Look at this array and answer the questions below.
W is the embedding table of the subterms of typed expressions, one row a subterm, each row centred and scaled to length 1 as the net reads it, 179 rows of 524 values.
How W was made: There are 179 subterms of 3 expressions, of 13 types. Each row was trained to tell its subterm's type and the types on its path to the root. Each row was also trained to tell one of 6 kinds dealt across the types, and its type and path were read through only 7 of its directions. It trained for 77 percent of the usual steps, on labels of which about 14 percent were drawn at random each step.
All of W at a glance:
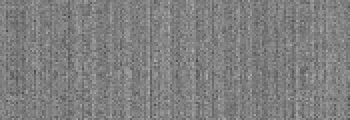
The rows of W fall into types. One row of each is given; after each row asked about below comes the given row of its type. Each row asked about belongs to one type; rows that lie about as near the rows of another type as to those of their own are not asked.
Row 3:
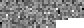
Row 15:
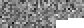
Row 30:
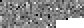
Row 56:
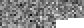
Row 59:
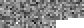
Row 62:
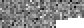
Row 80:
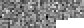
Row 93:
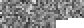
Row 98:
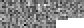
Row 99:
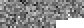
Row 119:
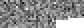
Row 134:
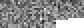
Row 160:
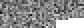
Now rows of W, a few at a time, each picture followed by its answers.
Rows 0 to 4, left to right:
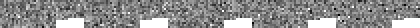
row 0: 134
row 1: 160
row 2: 3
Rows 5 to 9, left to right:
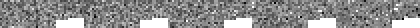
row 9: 30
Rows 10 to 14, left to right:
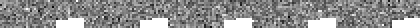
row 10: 59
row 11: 99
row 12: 56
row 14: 30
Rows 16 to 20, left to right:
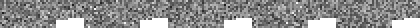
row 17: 93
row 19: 93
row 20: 93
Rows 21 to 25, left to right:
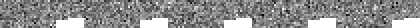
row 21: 62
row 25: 15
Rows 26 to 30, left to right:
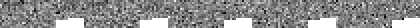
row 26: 160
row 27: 160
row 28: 99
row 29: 59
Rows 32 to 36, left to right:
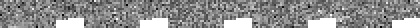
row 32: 119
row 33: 160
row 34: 80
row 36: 3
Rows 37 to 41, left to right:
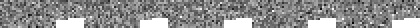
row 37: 119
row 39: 134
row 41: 160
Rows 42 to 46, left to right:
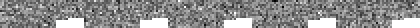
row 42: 3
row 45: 99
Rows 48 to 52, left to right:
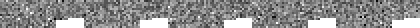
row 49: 134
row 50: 56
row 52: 98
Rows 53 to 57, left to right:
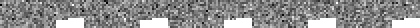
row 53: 59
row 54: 99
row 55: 62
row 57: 15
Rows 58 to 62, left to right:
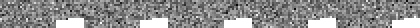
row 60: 160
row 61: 119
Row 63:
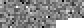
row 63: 3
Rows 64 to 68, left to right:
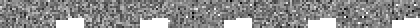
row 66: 30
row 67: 80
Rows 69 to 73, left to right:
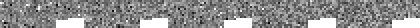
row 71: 30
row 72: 93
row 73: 80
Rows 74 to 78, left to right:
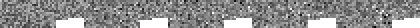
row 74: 93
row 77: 134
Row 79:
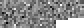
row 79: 59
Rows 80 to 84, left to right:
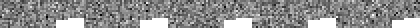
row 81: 80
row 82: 15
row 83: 160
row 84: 59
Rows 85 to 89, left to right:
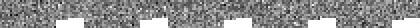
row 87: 134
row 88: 15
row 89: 93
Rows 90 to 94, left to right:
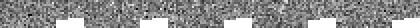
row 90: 98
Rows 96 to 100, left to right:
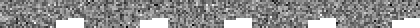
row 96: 93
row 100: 99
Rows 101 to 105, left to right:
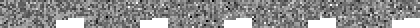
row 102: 99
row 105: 160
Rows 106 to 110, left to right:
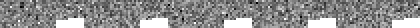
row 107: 134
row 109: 134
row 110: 134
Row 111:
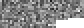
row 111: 80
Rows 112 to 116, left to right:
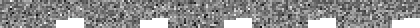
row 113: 134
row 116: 134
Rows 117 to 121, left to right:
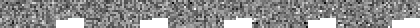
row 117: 160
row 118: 80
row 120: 56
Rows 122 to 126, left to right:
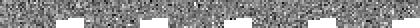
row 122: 56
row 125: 99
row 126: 56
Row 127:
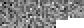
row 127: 98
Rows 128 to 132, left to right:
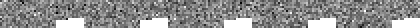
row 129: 59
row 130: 160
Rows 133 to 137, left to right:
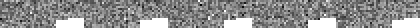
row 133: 98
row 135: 62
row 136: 59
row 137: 62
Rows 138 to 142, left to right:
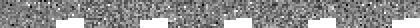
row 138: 98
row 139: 80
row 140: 160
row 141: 119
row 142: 98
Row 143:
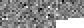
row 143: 56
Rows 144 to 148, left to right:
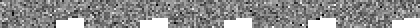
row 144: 30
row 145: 99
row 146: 59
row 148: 56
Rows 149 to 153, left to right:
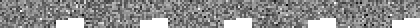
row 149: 30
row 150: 80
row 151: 99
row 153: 98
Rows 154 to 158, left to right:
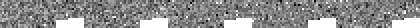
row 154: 56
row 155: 15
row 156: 99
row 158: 56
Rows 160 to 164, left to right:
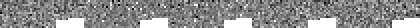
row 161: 56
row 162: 98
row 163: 56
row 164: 30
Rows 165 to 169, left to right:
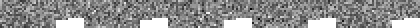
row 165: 93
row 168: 134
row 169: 93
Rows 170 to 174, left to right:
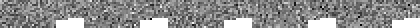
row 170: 93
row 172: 99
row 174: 119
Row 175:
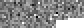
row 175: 98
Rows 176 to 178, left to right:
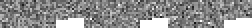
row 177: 30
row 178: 93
